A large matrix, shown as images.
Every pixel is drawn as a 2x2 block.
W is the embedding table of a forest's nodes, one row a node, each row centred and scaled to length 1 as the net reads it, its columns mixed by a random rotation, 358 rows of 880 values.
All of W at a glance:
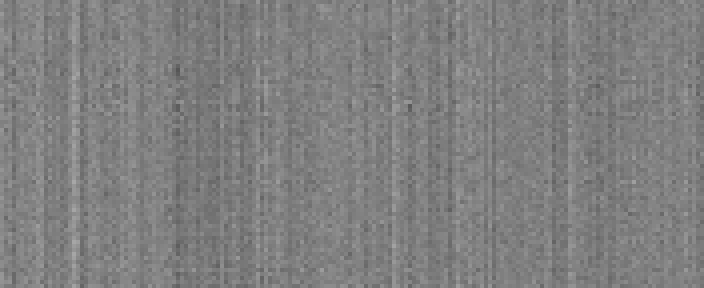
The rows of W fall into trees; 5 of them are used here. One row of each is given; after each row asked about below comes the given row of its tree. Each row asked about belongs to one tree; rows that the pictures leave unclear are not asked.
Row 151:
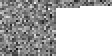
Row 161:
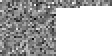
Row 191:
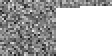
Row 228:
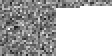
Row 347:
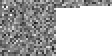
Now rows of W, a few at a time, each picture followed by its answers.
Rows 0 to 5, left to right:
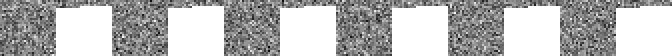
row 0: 228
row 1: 347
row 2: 161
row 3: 161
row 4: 347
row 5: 151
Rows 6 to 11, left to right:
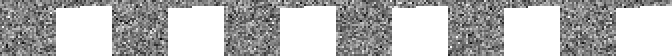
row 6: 151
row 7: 191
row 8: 161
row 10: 151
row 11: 151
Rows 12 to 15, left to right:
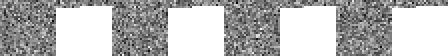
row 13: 151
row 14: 161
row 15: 161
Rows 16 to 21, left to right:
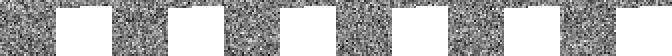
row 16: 191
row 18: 347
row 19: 151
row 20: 151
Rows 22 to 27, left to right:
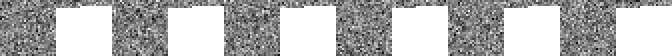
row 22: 151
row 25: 191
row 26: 228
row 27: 151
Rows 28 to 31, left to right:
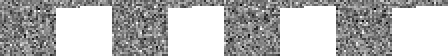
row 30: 161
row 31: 161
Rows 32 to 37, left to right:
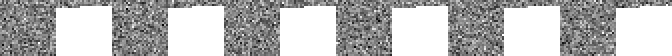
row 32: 191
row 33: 228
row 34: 151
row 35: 161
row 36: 347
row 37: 228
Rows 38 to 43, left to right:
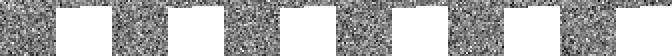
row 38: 191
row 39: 161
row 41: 347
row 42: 228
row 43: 347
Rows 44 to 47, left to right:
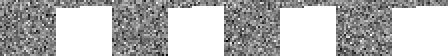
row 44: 161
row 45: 191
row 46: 347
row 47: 347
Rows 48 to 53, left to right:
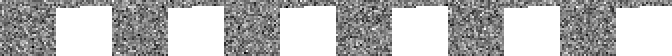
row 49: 191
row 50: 228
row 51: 161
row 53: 191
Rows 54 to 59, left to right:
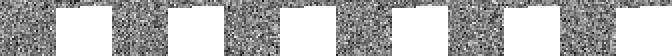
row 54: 151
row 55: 151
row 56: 347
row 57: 151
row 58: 161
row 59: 191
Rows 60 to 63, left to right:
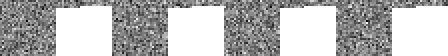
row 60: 151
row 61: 191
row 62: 151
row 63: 161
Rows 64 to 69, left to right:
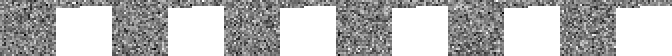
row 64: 161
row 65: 191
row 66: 151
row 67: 228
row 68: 191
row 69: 161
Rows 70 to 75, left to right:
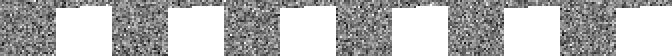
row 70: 228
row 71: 191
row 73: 151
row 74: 151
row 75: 228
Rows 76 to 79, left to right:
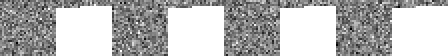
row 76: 151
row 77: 161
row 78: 228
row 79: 228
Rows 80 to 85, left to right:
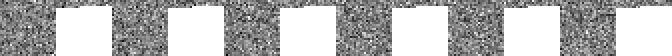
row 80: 228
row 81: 151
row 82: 161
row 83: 161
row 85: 161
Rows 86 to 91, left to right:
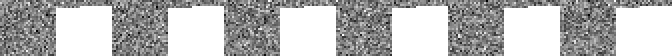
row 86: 161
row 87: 347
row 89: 161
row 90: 347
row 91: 161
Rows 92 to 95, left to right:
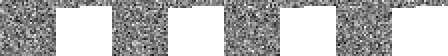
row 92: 161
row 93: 161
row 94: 161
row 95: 228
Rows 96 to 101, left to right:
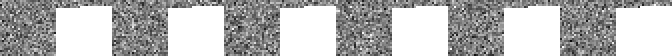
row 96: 347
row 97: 228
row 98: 228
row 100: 347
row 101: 151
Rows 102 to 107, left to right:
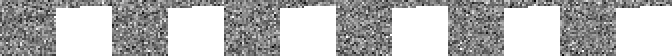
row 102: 161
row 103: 191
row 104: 151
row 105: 347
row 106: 228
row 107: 228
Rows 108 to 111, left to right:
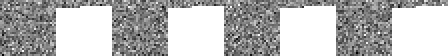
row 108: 228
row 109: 191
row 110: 347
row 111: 228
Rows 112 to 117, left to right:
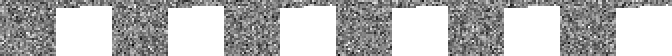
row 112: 161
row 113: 151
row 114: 228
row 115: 228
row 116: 228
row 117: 228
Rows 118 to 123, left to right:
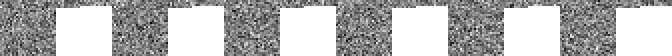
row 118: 151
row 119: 347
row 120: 161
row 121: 347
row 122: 228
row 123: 347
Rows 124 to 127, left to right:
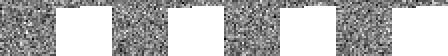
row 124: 161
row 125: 151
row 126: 151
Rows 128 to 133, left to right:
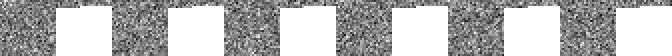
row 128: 347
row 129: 151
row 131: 347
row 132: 161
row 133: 161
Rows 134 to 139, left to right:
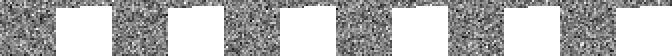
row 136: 151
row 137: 151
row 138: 161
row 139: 161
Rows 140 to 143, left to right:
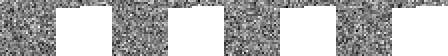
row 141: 228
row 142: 228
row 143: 228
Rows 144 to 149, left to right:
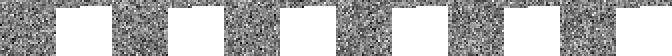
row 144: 347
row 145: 191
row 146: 151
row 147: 347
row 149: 161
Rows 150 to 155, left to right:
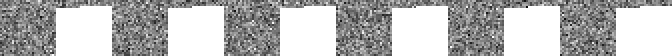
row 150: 228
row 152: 161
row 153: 161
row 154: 151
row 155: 191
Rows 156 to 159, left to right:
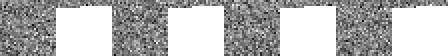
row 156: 347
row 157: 161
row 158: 191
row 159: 151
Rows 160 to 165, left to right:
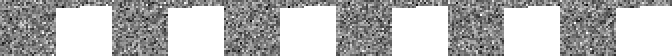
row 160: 228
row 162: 151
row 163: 161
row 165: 161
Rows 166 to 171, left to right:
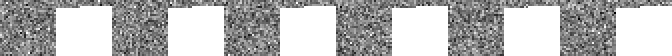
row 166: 161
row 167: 151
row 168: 161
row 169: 347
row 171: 191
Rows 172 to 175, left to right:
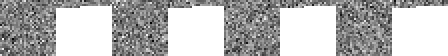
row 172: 347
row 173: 347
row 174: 151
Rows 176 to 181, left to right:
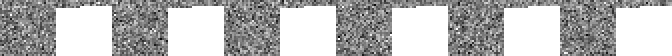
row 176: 228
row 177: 191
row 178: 161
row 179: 347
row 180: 228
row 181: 191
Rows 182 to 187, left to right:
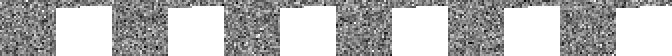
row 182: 151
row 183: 161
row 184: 161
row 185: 191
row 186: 151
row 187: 228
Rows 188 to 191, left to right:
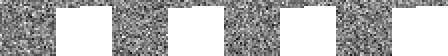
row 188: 161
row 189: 347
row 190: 151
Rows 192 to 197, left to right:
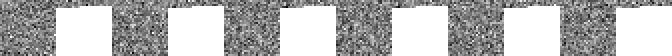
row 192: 347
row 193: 228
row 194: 228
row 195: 228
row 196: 228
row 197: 161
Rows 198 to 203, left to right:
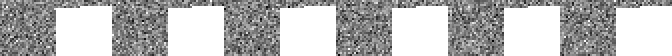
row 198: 347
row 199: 161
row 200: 151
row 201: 228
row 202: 161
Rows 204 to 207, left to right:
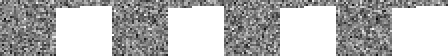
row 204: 191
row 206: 228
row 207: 161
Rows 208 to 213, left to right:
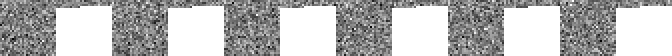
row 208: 347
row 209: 151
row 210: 161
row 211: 347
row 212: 161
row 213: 347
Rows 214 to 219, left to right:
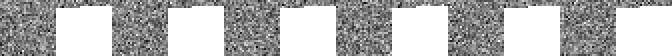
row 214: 228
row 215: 151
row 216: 161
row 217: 228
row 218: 347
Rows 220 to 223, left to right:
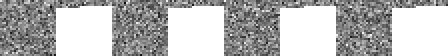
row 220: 191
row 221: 161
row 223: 161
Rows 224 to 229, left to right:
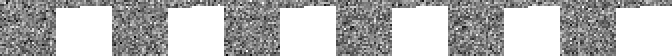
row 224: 191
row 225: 228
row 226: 228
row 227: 228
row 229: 151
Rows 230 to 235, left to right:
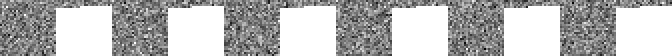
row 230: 347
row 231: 161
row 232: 228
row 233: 161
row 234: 151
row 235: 161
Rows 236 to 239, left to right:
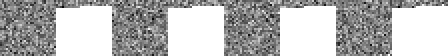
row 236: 228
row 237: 161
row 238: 161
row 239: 228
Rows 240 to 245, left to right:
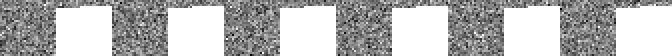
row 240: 228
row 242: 347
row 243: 161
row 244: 161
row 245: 151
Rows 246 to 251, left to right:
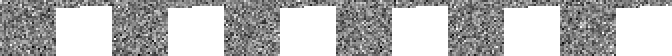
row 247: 347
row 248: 347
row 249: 161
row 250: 347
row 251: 228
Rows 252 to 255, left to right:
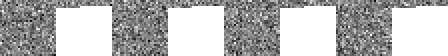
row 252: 161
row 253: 191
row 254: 151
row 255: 347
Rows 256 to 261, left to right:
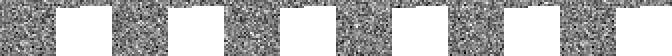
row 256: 161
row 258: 161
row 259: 228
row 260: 228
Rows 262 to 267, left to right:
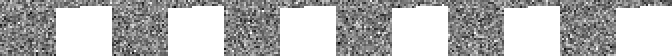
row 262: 191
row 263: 228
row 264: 161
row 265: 228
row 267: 347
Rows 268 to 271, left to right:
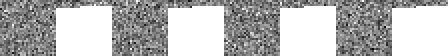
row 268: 151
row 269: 151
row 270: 161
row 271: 151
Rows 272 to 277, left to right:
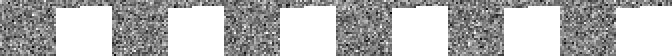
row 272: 161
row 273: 228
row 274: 228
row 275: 191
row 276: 161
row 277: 161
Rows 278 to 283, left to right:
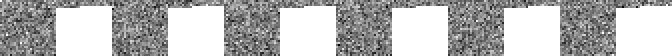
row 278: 161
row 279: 151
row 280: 191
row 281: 191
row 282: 151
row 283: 228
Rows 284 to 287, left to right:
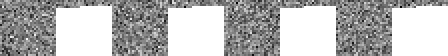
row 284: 347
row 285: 161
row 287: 151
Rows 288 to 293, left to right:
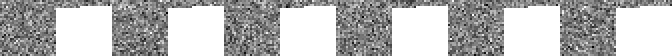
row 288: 347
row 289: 191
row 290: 228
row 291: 151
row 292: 347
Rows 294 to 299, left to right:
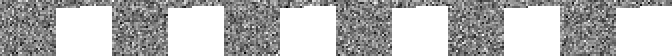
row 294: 151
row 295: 161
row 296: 228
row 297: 228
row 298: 347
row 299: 161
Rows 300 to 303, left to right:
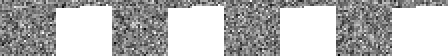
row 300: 228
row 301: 228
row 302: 151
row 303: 228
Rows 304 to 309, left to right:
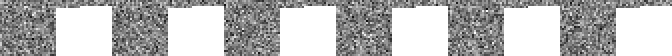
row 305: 161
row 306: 347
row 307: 161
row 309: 228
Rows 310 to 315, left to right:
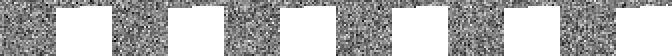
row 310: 161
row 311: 347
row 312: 161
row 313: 151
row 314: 151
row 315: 228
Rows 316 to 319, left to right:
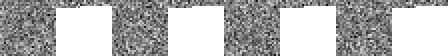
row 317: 161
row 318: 191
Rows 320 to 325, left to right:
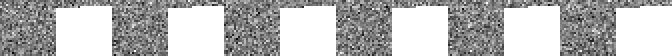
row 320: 151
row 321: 228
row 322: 347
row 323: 191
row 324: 228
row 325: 191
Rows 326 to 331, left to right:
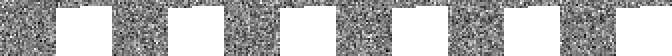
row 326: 347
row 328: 191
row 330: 161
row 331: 161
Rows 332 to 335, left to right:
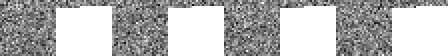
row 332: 191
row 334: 228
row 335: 151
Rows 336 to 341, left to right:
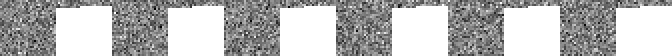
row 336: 151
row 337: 151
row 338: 151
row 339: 228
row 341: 347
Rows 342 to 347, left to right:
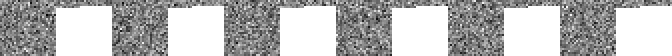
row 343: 228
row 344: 161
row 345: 161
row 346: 151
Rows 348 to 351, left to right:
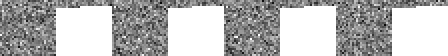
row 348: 161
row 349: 347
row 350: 347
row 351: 151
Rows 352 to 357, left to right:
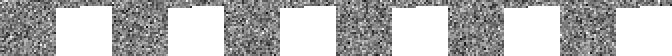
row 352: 347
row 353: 347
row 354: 191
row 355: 161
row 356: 151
